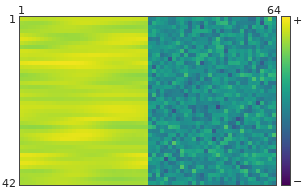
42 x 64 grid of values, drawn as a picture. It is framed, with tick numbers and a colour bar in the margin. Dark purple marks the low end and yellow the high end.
The table splits into one row of 2 panels. Panel 1,1: very high, streaked across, faint in contrast. Panel 1,2: middling, fine-grained.
